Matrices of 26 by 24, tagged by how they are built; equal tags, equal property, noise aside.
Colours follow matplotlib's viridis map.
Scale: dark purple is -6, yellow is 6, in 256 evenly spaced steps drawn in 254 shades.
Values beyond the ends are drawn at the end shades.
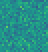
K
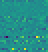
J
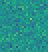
K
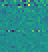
J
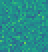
K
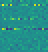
J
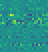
J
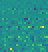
J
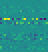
J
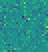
K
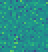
K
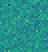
K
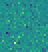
K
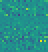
J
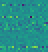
J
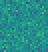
K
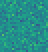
K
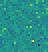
K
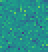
K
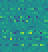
J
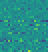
J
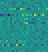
J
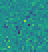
K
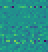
J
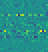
J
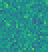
K
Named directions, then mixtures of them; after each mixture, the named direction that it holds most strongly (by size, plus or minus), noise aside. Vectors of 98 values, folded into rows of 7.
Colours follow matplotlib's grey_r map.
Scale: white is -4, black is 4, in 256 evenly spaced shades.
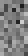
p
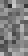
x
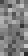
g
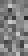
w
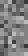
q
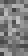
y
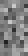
w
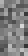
g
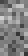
g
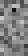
y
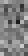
p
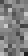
g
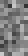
x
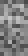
y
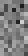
p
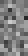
w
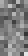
g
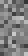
q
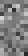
p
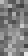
g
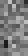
q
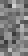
x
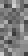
x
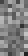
g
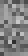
q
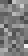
q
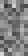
x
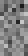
p
